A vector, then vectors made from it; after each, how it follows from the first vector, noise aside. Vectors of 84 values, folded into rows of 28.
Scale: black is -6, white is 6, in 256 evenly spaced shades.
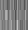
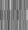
wrapped around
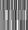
scaled up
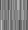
wrapped around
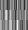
scaled up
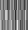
scaled up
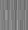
shrunk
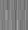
shrunk
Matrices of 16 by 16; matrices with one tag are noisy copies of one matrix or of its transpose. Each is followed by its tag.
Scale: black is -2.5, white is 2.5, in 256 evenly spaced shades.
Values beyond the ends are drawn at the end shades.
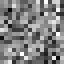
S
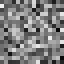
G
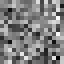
S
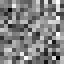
S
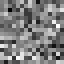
S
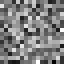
G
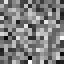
G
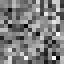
S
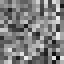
S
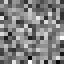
G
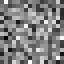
G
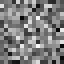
G
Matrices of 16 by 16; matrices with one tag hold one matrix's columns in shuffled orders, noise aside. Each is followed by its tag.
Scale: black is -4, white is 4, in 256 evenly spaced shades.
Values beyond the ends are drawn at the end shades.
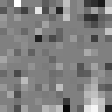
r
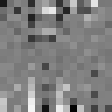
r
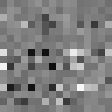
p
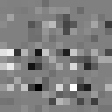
p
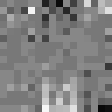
r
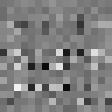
p
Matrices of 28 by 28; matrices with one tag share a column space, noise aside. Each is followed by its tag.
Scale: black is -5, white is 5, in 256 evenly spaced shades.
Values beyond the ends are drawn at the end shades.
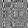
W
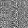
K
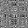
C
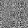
K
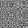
K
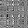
C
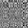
W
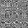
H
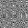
H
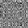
W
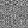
C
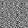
K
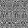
H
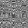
H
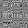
H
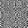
K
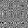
H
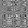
C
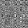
C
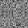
W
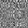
W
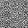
K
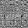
C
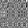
W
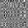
W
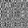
W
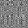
C
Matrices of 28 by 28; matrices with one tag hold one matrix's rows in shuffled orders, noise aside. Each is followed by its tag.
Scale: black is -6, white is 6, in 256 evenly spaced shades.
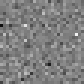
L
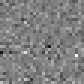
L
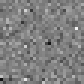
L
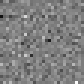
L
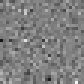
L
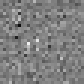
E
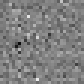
E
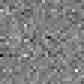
L
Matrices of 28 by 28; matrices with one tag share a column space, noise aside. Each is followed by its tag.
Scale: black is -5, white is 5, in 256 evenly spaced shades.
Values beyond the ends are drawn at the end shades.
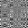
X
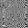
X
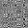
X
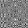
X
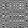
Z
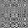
X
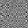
Z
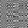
Z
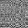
X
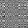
Z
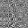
X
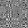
X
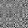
X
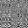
X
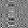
X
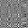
X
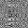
X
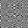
Z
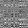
X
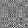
X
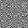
Z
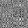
X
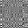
X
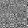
X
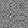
Z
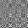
X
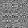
Z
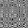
X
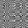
Z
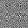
Z
